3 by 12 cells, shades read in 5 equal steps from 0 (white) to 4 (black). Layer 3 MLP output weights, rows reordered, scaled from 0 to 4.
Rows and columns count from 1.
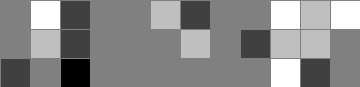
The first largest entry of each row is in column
3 3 3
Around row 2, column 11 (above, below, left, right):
1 3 1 2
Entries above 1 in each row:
7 8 11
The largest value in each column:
3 2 4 2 2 2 3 2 3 1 3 2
